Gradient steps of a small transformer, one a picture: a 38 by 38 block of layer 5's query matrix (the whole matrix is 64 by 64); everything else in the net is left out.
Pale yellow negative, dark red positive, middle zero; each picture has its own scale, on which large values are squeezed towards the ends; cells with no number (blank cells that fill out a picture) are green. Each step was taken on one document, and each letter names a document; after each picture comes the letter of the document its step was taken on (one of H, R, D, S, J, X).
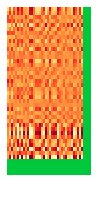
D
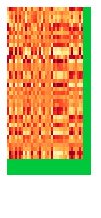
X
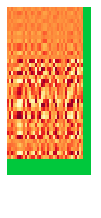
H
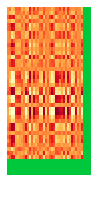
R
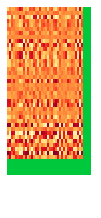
H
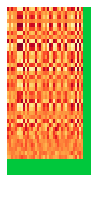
H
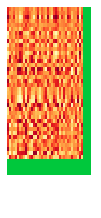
H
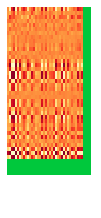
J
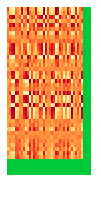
R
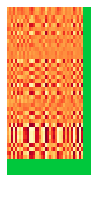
D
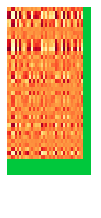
J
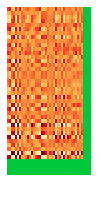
J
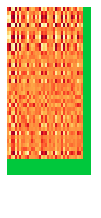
J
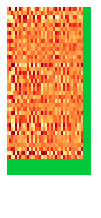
J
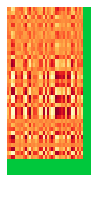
R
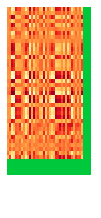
R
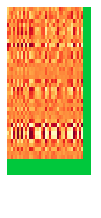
D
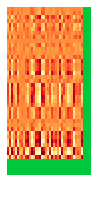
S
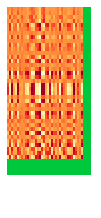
S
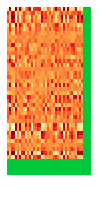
J
